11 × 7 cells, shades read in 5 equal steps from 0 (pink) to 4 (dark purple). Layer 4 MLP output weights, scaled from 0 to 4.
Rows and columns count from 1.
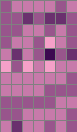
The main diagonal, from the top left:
2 2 1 2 4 1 2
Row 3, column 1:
2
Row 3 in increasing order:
1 1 1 2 2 2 2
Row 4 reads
2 1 1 2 0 1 2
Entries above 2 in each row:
0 3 0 0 3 0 0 0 0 0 1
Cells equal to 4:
1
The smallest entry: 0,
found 4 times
